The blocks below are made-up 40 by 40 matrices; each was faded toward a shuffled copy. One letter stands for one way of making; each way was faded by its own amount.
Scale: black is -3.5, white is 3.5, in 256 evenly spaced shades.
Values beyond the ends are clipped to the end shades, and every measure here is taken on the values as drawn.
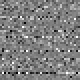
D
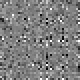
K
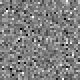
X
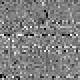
D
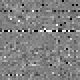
D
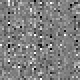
K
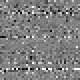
D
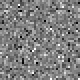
X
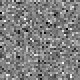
X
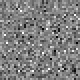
X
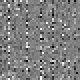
K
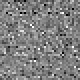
X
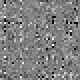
K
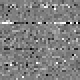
D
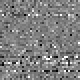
D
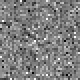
X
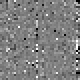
K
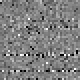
D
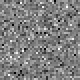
X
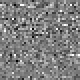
D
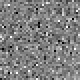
X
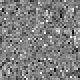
X
